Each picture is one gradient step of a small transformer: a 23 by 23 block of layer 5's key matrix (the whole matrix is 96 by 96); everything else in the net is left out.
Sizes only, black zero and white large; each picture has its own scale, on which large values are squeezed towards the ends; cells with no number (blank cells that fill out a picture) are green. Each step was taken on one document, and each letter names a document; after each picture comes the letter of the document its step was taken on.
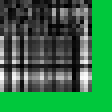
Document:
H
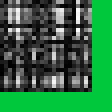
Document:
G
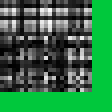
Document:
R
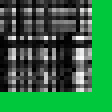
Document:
R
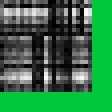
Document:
H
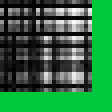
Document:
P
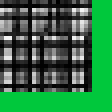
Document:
R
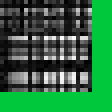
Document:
R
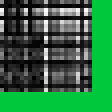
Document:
P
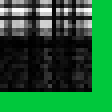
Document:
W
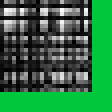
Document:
P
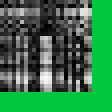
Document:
H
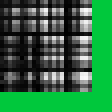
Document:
P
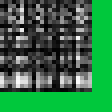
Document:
G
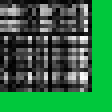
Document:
P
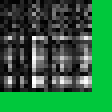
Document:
G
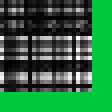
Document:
W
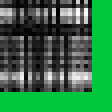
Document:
H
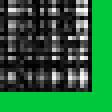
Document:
W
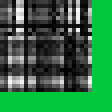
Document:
G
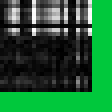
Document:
G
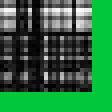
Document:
W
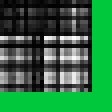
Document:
R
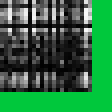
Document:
G
